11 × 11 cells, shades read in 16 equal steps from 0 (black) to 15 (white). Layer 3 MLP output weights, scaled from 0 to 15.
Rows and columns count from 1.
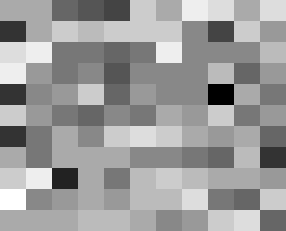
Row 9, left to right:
12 14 2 10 7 11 12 11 10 10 9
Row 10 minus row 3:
2 -6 2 3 3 4 -3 5 -1 -2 1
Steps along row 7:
up up down up up down down down up down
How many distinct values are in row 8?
6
